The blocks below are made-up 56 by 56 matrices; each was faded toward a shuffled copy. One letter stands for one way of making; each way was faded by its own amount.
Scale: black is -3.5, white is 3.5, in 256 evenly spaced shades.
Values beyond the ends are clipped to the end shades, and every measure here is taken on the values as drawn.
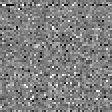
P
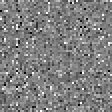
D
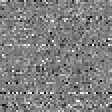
P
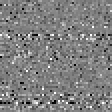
P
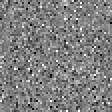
D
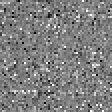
D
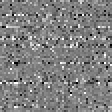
P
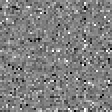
D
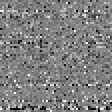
P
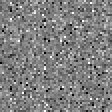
D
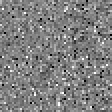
D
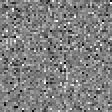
D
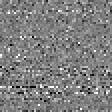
P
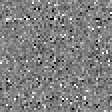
D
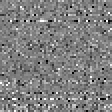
P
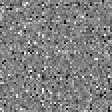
D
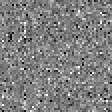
D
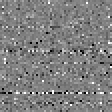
P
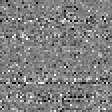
P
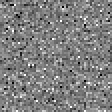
D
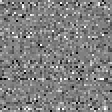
P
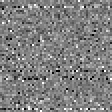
P
